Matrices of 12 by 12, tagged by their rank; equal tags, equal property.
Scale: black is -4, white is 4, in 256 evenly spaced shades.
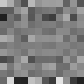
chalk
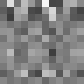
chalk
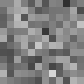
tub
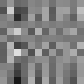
chalk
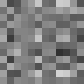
chalk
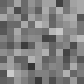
tub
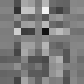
chalk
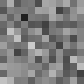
tub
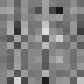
chalk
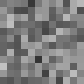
tub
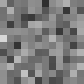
tub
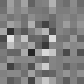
chalk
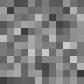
tub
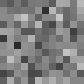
tub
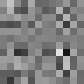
chalk
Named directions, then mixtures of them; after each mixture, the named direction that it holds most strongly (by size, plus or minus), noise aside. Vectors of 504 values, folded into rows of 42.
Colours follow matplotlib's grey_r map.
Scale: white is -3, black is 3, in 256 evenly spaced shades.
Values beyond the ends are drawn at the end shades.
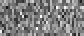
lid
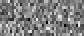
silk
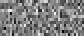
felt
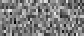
felt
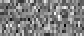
silk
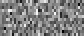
felt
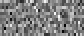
felt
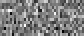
felt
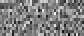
felt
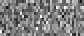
lid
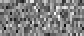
lid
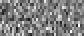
silk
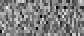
lid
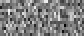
felt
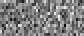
lid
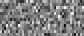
lid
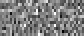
felt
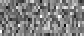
lid
